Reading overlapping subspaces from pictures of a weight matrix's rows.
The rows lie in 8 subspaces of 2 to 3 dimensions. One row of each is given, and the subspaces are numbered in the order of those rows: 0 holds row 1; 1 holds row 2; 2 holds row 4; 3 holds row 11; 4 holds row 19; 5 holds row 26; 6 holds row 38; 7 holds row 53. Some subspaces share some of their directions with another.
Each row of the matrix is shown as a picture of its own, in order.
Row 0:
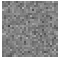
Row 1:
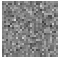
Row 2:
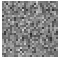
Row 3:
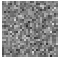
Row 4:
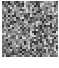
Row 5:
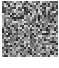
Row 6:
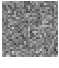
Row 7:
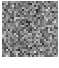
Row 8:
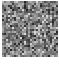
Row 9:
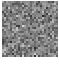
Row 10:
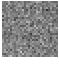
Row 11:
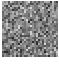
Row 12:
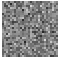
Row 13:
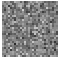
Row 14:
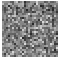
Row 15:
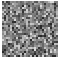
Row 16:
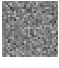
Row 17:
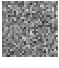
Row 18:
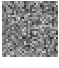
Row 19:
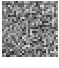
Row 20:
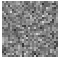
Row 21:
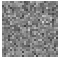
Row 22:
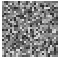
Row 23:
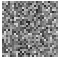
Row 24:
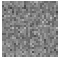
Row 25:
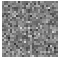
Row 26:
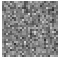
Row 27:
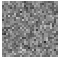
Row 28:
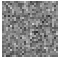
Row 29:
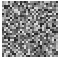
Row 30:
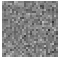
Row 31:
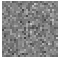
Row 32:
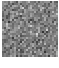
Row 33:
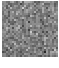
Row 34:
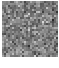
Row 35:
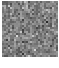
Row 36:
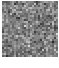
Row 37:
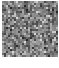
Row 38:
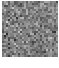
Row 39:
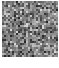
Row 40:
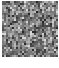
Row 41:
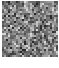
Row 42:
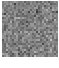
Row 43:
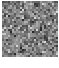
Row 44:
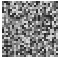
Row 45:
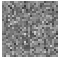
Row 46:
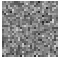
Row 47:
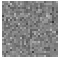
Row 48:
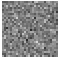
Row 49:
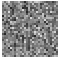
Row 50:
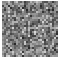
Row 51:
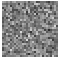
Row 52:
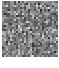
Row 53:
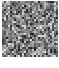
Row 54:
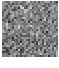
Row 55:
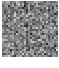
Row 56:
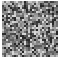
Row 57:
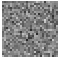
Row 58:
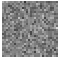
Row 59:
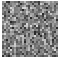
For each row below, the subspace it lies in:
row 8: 3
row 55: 0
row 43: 2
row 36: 5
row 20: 7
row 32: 3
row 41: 2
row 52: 0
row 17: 4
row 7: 1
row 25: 0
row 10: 1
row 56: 3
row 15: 7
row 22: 0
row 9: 7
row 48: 6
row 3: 0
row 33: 3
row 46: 7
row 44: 5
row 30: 4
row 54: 3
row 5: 5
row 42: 1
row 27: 2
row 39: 0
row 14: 4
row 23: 1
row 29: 6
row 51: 6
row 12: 5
